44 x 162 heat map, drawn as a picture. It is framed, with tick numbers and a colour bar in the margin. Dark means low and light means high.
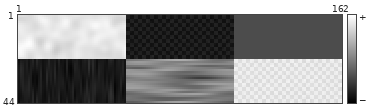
The table splits into 2 rows of 3 panels. Panel 1,1: very high, blotchy, faint in contrast. Panel 1,2: very low, checkered, faint in contrast. Panel 1,3: low, flat. Panel 2,1: very low, streaked downward, faint in contrast. Panel 2,2: middling, streaked across. Panel 2,3: very high, checkered, faint in contrast.
